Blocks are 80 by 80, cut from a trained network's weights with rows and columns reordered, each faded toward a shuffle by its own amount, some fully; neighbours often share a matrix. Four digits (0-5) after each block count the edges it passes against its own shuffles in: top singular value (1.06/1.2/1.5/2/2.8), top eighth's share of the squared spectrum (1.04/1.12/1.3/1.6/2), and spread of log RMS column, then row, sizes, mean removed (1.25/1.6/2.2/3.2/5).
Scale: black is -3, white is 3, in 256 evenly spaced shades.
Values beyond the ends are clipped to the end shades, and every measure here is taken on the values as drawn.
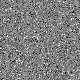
0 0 0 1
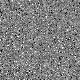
0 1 0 0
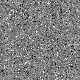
1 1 0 0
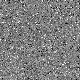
0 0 0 0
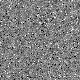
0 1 0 1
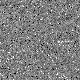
0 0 0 1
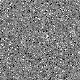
2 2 1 1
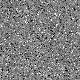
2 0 0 0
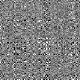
3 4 3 3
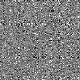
3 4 3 2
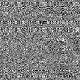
4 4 1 3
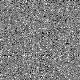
2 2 0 2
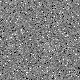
0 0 0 0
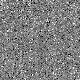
1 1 0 1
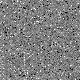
0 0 0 0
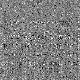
2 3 0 2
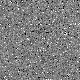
1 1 0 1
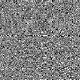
3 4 2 2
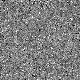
0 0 0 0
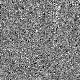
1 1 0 0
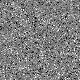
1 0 0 0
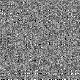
3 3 1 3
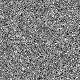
0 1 0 0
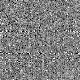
2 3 1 2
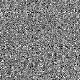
2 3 0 2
